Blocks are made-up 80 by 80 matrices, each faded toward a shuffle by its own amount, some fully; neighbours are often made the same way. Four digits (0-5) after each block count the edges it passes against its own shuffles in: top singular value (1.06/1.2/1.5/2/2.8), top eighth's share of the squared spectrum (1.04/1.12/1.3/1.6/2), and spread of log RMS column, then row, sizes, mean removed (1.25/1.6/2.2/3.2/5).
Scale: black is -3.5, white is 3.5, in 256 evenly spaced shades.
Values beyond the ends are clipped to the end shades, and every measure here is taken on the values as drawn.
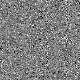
1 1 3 0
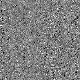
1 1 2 0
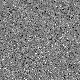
0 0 0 0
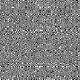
4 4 2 3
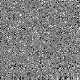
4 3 2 2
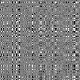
5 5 4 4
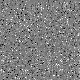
3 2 0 0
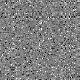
4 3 2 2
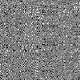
4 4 2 2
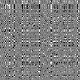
5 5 3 3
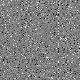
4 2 1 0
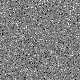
0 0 0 0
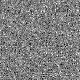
3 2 0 1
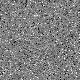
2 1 0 0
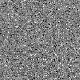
3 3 1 1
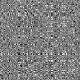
4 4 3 3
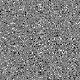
4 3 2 2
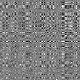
5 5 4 4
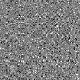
4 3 1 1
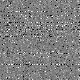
2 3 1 3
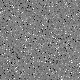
0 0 0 0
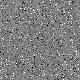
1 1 0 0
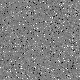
1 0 0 0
